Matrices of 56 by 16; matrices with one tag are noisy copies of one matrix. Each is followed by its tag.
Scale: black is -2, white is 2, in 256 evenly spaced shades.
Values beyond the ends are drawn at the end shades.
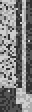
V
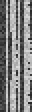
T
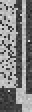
V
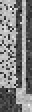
V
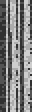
T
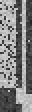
V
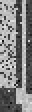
V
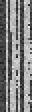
T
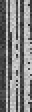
T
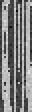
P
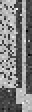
V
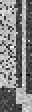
V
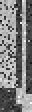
V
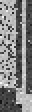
V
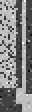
V
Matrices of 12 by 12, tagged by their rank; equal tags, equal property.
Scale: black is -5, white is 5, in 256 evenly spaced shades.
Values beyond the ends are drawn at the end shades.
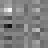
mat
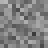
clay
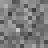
clay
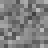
clay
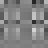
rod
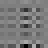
rod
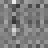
mat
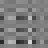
rod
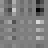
rod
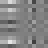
rod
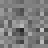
mat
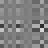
rod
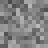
clay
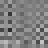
mat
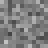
clay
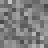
clay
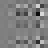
rod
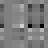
rod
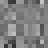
mat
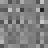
mat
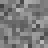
clay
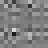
mat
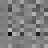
mat
